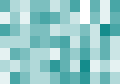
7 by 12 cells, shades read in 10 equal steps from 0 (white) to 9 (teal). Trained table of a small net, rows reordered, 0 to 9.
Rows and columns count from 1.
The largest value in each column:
7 7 5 6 7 8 7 7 9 6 9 7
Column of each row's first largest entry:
8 5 11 7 9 9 9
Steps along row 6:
down up down up up down down up down up down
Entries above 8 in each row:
0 0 1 0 0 1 0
